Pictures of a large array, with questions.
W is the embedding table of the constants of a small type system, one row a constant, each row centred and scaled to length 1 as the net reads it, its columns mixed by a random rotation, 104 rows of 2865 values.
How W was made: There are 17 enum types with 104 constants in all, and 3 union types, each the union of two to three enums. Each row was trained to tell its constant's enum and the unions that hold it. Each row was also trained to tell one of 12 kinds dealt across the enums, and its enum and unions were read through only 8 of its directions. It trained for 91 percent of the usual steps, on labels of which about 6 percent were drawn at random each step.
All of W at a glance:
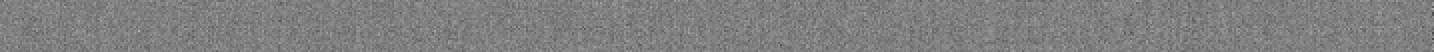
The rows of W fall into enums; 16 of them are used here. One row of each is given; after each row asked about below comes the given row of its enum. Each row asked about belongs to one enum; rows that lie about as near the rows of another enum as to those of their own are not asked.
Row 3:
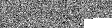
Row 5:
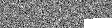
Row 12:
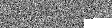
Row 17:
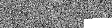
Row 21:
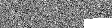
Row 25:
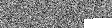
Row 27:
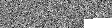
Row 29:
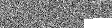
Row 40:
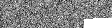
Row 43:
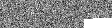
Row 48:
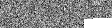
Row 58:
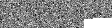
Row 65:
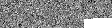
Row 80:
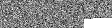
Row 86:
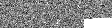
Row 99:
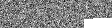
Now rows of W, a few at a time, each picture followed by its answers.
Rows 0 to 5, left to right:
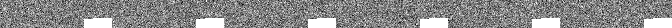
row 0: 65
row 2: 27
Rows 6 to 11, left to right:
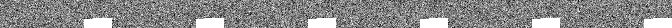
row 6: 17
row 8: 43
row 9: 99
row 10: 40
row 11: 29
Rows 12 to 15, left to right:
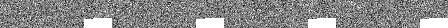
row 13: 58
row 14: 3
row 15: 3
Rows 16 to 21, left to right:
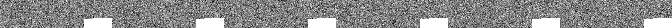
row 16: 12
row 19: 25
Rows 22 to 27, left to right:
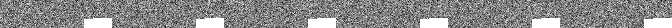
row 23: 86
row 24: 3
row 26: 99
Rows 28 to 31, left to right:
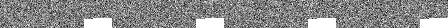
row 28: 58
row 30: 3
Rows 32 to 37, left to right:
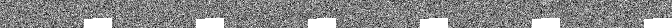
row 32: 86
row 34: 21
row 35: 43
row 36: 86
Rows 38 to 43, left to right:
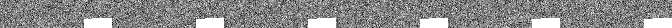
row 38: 29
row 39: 40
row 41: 5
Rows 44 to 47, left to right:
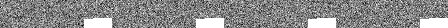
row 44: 48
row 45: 65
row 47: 29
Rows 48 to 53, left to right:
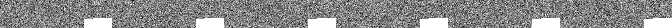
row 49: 21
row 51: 5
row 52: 43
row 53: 27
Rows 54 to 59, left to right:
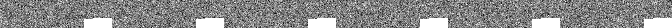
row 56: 58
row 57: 86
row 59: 40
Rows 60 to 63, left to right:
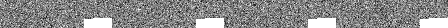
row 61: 43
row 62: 99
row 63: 86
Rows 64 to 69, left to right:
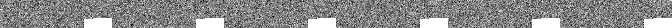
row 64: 25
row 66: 3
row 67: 48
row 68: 12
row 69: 25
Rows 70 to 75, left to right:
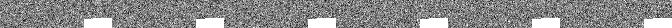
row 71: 99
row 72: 5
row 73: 43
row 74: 3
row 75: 29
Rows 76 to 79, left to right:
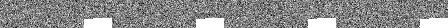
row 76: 99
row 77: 58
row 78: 27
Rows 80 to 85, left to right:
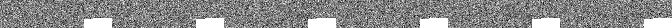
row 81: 27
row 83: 12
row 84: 25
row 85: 21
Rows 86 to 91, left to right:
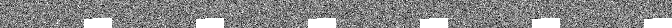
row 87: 25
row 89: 27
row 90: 17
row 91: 43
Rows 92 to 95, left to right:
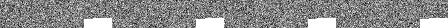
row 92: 5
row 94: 5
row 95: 29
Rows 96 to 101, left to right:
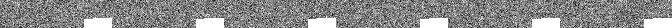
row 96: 40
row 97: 80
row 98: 5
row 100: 58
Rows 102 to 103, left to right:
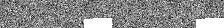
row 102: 12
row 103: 99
